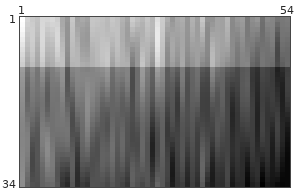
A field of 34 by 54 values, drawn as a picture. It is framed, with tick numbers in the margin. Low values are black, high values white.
A horizontal seam about 30% of the way down splits the table, and the top part is higher. The ninth with the highest average is the top left. The field climbs toward the top left. The ninth with the lowest average is the bottom right.
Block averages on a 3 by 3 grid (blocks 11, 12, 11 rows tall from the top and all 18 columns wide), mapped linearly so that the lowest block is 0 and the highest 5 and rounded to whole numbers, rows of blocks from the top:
543 | 321 | 210
